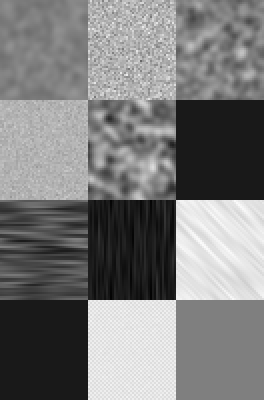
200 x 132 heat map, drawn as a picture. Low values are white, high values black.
The table splits into 4 rows of 3 panels. Panel 1,1: middling, blotchy, faint in contrast. Panel 1,2: low, fine-grained. Panel 1,3: middling, blotchy. Panel 2,1: low, fine-grained, faint in contrast. Panel 2,2: middling, blotchy, strong in contrast. Panel 2,3: very high, flat. Panel 3,1: high, streaked across. Panel 3,2: very high, streaked downward, faint in contrast. Panel 3,3: very low, slanting down to the right, faint in contrast. Panel 4,1: very high, flat. Panel 4,2: very low, checkered, faint in contrast. Panel 4,3: middling, flat.
